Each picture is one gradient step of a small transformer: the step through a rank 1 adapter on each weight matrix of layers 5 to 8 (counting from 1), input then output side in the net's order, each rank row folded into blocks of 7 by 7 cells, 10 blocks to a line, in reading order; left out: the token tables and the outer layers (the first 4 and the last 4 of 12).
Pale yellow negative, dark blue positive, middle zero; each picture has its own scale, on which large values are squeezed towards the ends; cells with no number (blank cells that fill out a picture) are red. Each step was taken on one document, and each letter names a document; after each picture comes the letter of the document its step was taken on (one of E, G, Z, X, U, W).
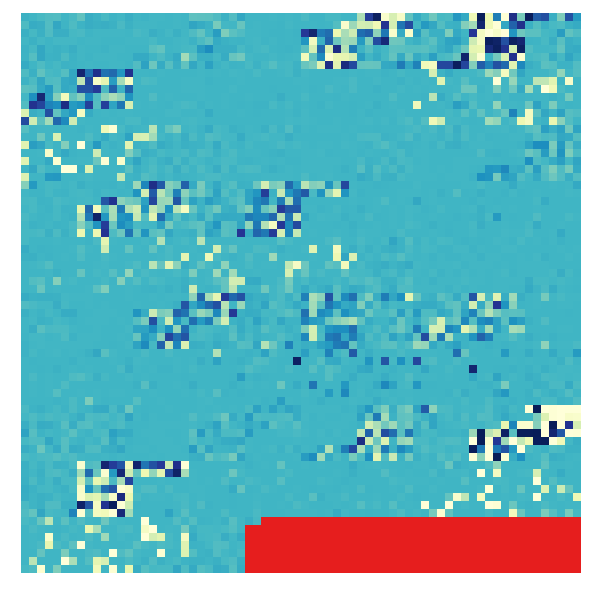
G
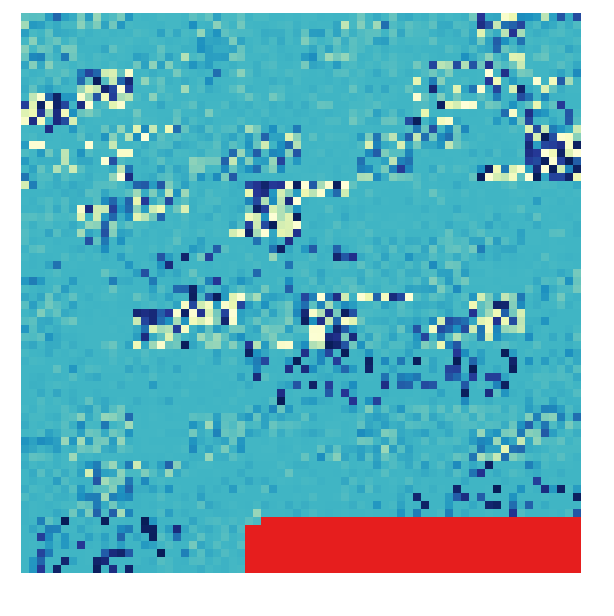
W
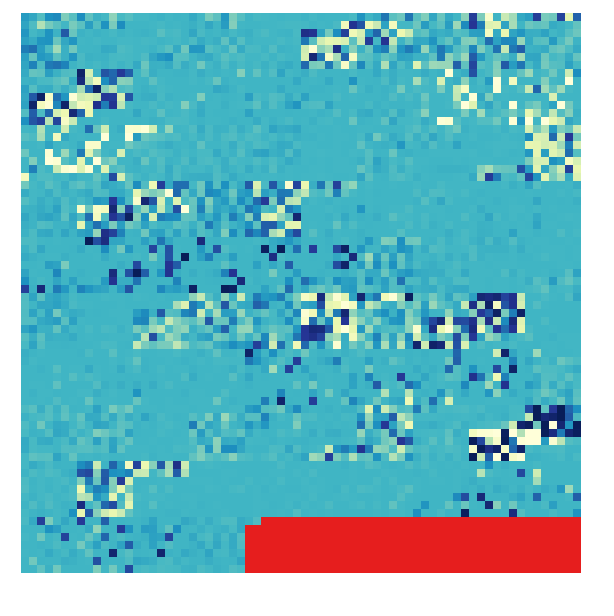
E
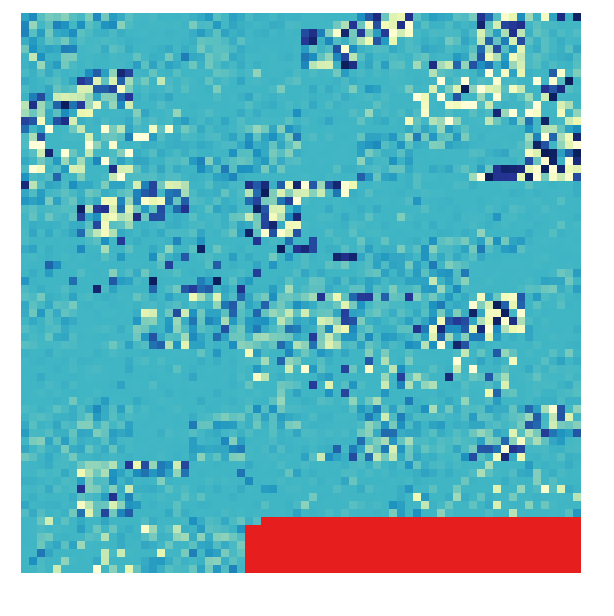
W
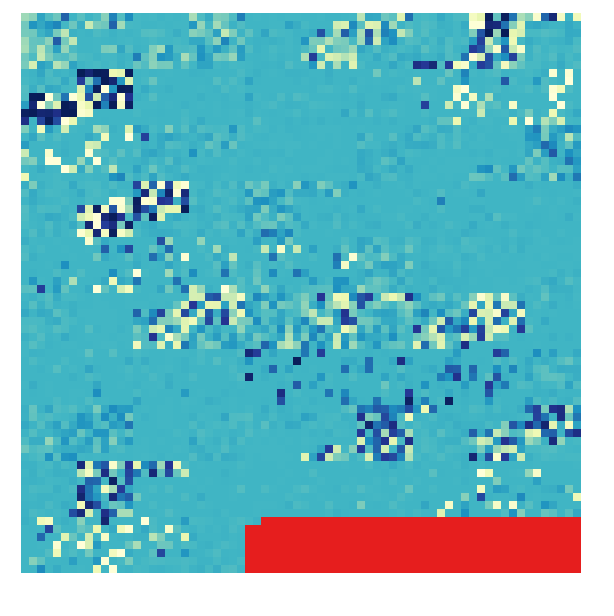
E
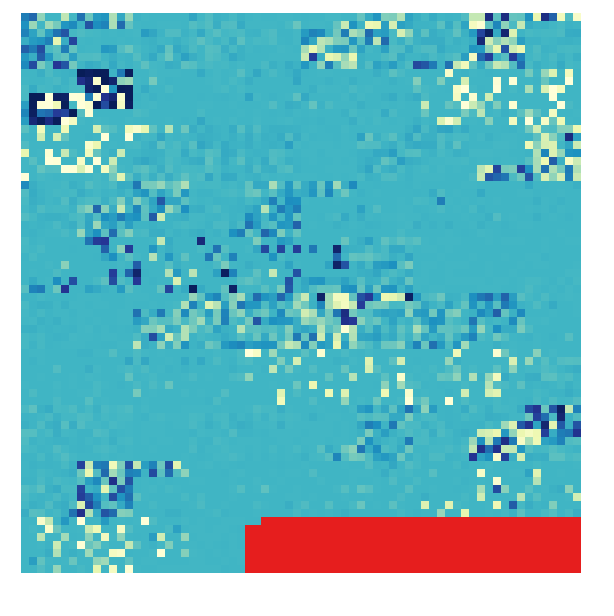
E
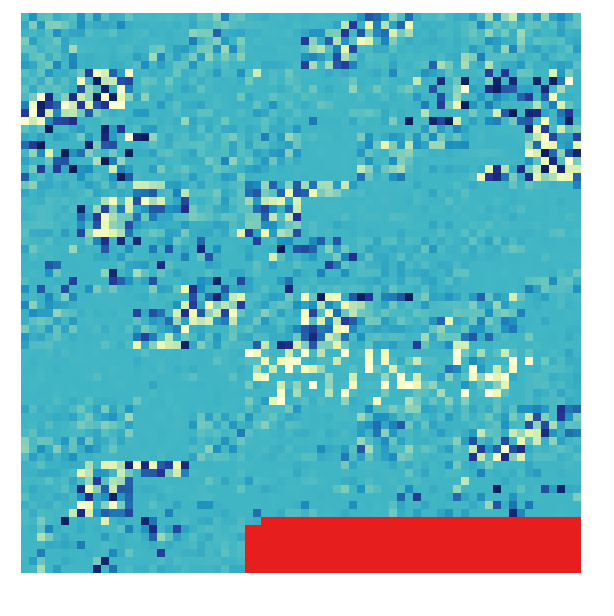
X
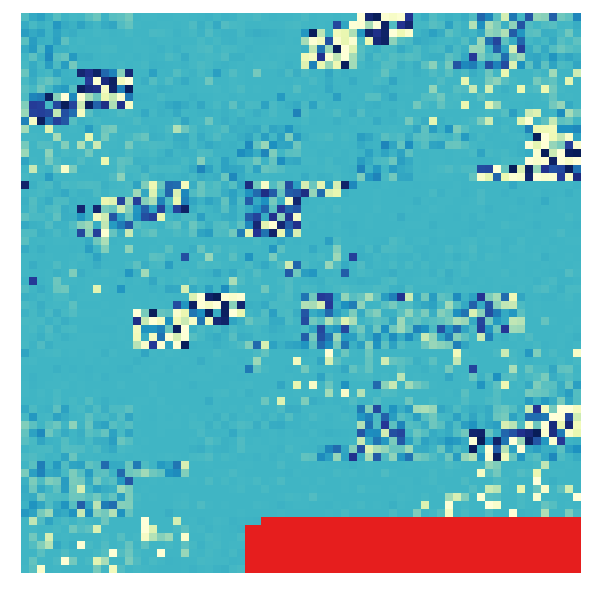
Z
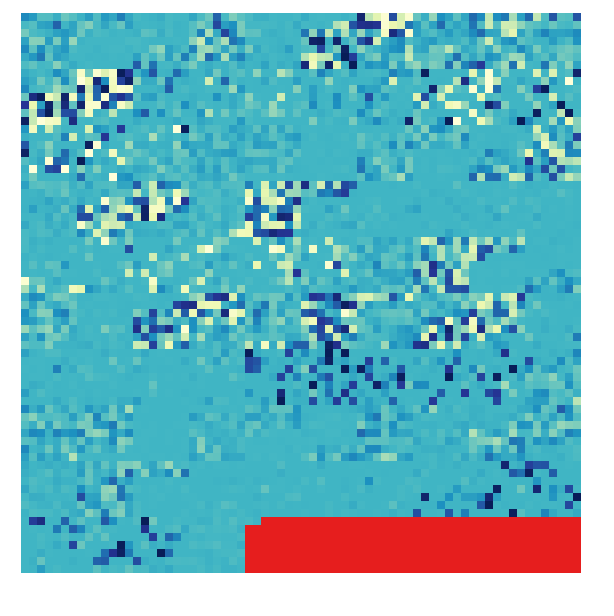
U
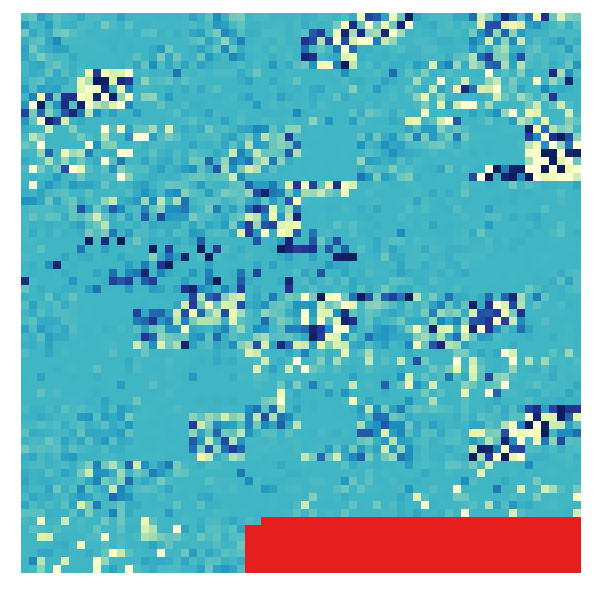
X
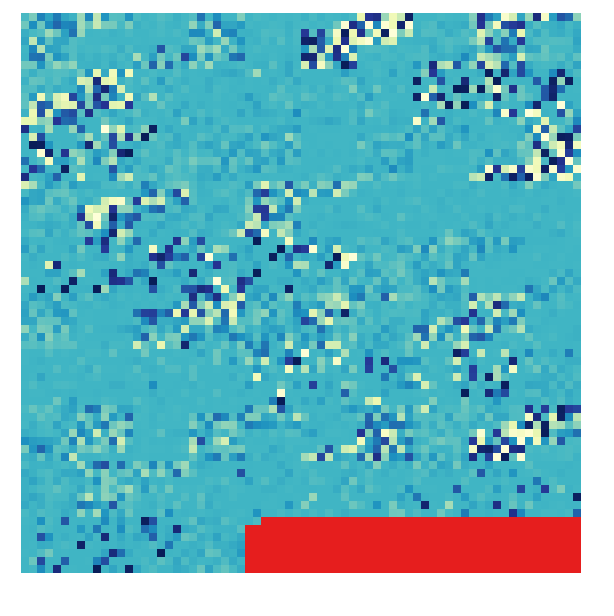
X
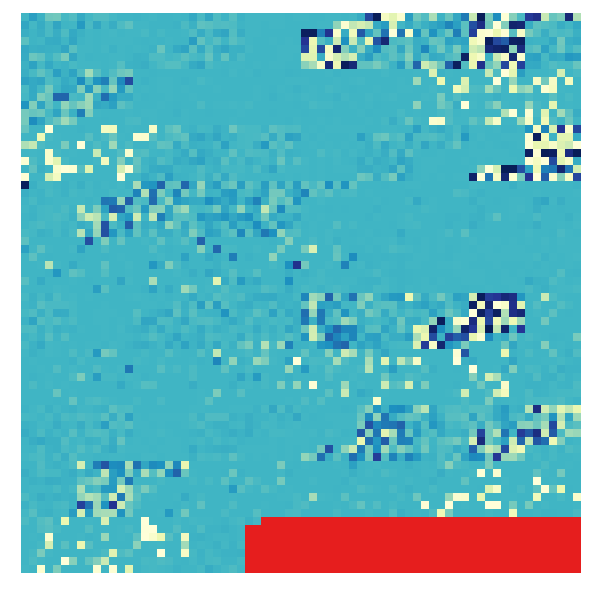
G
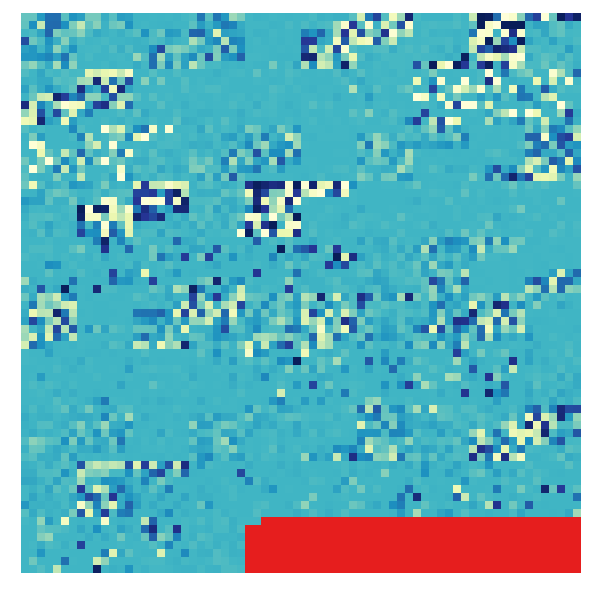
W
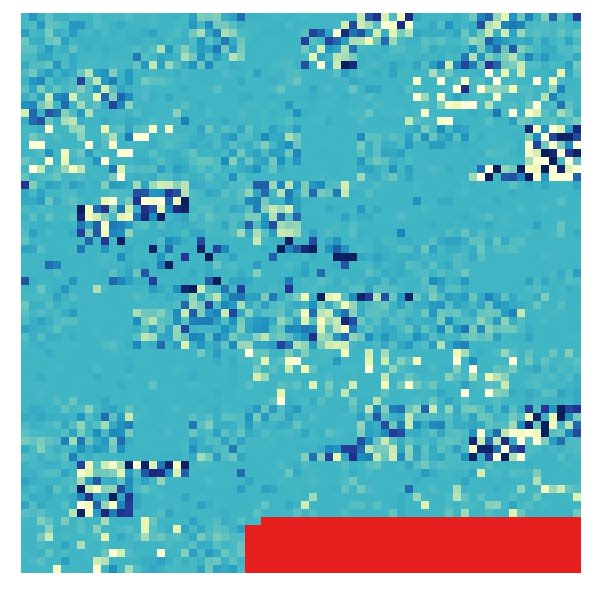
W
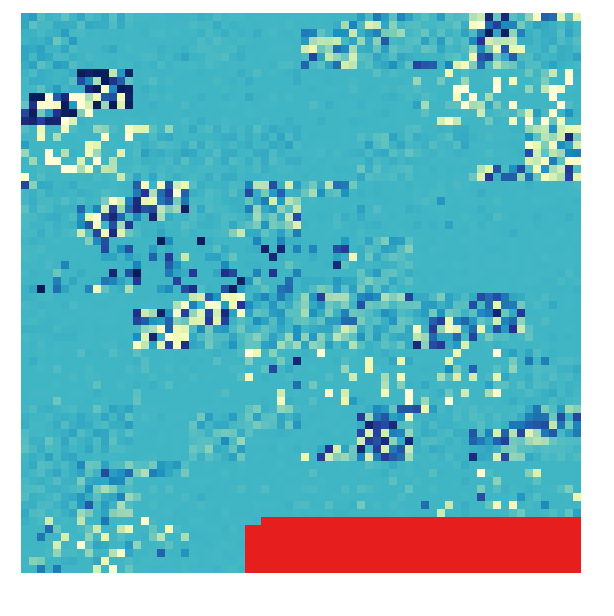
E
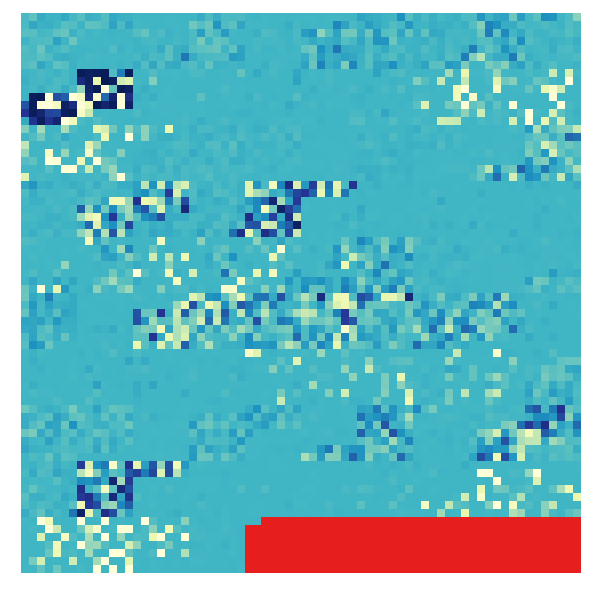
E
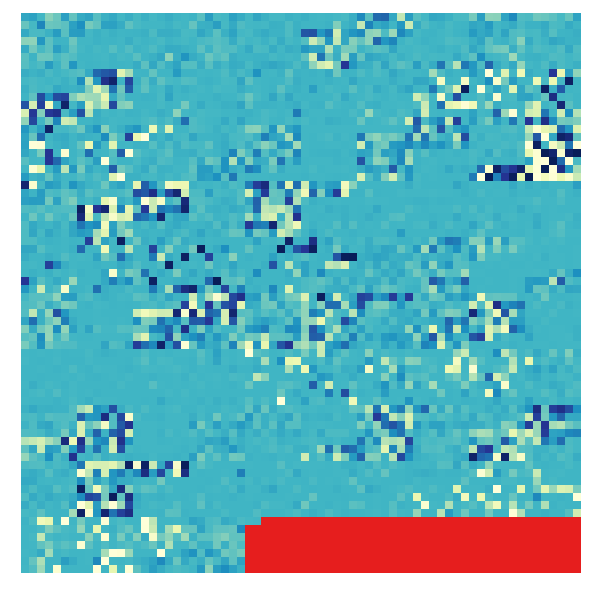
W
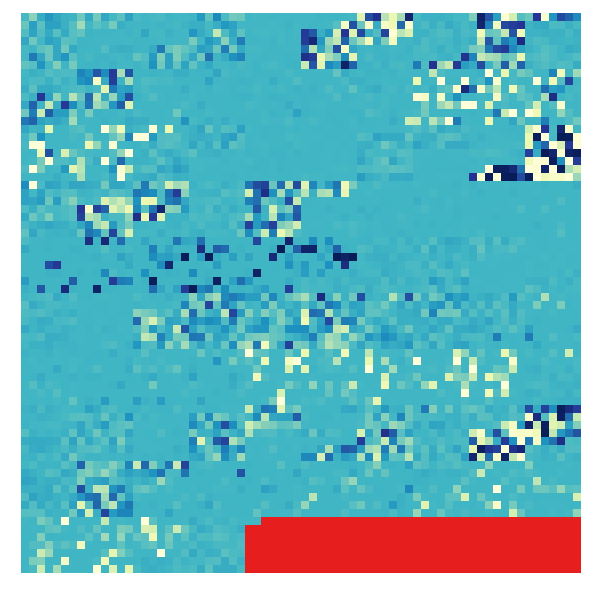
W
